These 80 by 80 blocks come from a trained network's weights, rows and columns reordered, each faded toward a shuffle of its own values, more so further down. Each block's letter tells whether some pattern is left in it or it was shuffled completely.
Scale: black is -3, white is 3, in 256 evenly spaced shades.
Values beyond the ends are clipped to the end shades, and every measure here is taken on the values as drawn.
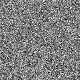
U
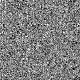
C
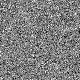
U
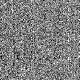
C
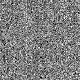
C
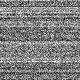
C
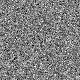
U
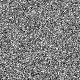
U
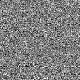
C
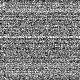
C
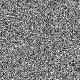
U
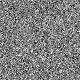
U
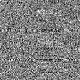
C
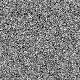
U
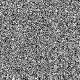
C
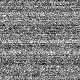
C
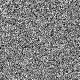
U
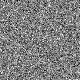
U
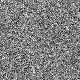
U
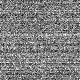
C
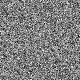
U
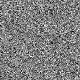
C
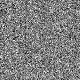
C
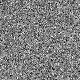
C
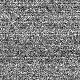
C
